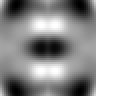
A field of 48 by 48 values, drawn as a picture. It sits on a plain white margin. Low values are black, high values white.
Histogram: bell-shaped. Average level on the scale: 50%. Lone odd cells: none. Mirror symmetry: left to right and top to bottom. Roughest part: centre.
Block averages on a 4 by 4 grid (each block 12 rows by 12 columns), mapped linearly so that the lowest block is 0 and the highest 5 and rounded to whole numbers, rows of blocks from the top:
0440 | 5445 | 5445 | 0440
